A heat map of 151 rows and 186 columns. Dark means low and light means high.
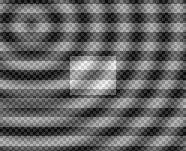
Rings: centred on the top left. Slope: none. Ninth with the highest average: centre. Odd patch: higher, in the centre. Stripes: horizontal, repeating 8 times.
